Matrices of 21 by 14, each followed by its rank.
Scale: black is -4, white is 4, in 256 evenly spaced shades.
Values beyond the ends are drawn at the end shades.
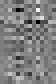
three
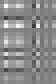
one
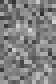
full rank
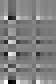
one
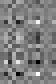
two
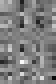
three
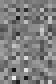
three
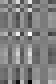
one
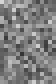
full rank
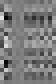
two
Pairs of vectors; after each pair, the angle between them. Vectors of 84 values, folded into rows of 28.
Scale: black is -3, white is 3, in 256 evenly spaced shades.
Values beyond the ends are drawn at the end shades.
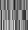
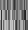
nearly parallel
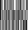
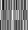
partly opposed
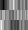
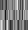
partly aligned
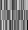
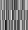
partly aligned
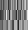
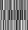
orthogonal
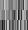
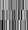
nearly parallel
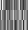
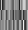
nearly opposite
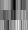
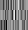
orthogonal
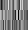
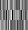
orthogonal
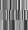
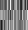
partly opposed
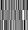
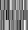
partly opposed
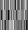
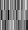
nearly parallel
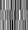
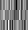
partly aligned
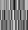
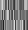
partly aligned
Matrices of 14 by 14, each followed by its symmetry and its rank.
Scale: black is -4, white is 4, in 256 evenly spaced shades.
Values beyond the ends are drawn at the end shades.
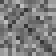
symmetric, full rank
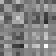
symmetric, rank two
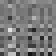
neither, rank two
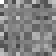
symmetric, rank two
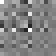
symmetric, rank two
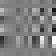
neither, rank one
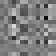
neither, rank two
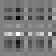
neither, rank one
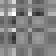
symmetric, rank one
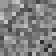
symmetric, full rank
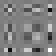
symmetric, rank one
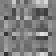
neither, rank two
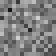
symmetric, full rank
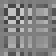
symmetric, rank one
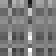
neither, rank one
